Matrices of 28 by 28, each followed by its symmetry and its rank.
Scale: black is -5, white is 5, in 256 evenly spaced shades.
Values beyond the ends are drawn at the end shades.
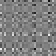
antisymmetric, rank two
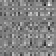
neither, rank three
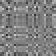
antisymmetric, rank two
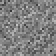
symmetric, full rank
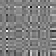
antisymmetric, rank two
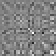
symmetric, rank three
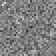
symmetric, full rank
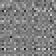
neither, rank three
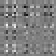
antisymmetric, rank two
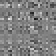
neither, rank three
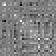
symmetric, rank three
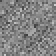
symmetric, full rank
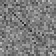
symmetric, full rank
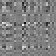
antisymmetric, rank two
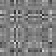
antisymmetric, rank two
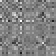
symmetric, rank three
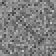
symmetric, full rank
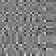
neither, rank three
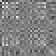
symmetric, rank three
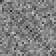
symmetric, full rank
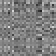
neither, rank three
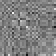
symmetric, rank three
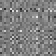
neither, rank three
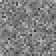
symmetric, full rank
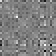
symmetric, rank three
